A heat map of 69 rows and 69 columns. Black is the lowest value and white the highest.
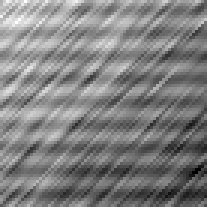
Values rise toward the top left. There are no lone odd cells. The bottom right is the ninth with the lowest average. The top left is the ninth with the highest average. Stripes running across repeat 9 times from top to bottom. No single row or column stands out from its neighbours.
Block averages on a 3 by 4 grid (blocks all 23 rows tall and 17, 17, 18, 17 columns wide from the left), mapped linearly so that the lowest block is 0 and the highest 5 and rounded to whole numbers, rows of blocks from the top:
5432
4321
2110
